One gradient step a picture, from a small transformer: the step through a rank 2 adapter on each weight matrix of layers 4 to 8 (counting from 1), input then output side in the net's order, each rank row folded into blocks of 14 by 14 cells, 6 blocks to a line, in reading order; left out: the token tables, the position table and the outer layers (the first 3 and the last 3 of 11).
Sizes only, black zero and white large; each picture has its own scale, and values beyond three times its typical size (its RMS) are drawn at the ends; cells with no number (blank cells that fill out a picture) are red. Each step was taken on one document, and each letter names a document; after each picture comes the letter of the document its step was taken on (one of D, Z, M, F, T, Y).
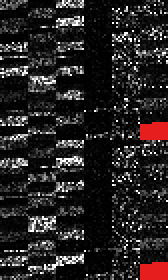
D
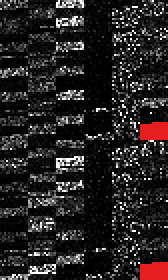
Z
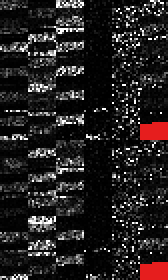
Z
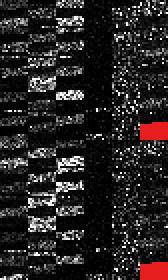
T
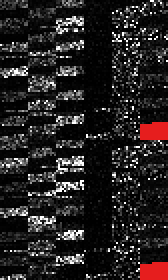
Z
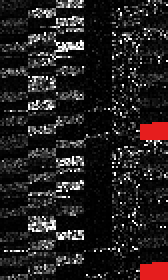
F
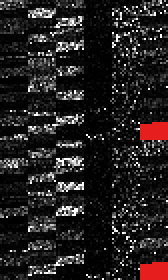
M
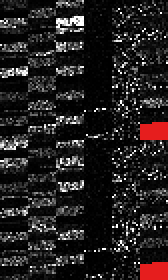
D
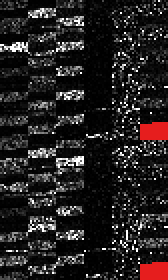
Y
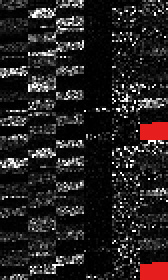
Z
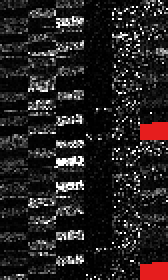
T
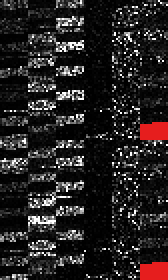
F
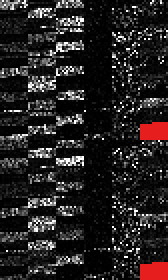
D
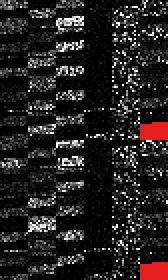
D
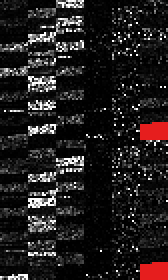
F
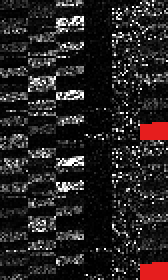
T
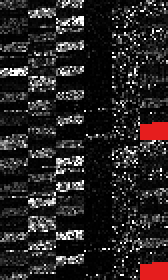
Y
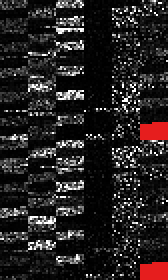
Z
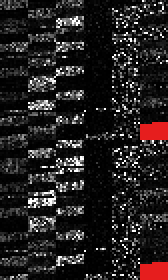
D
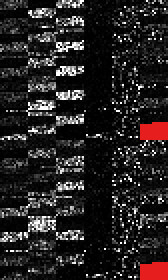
Y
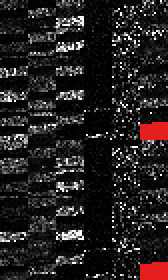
Y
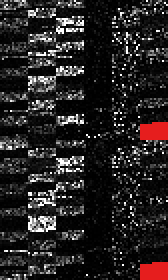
F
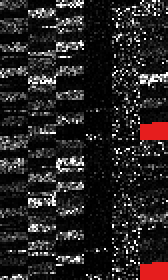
T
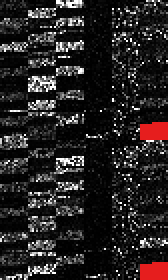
F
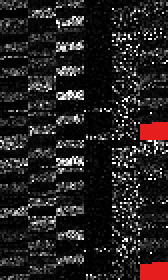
Z
